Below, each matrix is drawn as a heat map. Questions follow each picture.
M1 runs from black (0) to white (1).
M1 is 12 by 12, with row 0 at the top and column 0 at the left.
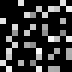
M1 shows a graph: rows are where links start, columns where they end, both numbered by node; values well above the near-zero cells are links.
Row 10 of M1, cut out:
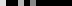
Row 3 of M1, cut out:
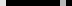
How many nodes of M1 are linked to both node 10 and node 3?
1
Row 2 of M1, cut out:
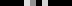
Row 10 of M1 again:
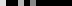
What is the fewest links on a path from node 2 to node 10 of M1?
2
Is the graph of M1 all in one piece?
no
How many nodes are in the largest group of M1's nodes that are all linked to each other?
5
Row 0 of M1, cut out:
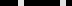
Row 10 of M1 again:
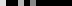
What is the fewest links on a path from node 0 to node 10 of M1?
1
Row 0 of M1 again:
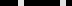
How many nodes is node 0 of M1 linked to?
2
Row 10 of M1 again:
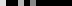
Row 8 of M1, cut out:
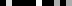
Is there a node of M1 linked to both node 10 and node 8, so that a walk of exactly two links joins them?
no
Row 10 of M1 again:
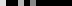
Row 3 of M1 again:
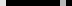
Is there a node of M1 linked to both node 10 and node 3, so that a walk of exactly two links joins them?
yes
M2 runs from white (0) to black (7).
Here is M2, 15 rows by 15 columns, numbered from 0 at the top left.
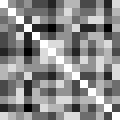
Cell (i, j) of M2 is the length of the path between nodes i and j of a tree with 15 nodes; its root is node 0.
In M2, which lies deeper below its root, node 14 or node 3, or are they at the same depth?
node 3
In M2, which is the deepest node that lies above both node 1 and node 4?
8
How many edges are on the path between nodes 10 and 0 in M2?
5
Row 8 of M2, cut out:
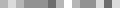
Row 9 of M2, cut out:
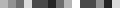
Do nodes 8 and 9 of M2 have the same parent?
yes
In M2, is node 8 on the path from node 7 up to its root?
yes
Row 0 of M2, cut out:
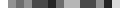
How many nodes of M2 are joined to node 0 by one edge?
1
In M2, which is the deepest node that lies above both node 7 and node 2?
12
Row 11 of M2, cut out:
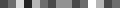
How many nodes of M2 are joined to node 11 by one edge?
1
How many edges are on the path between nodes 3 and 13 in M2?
7
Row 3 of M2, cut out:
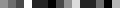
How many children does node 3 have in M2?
0
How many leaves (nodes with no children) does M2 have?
7
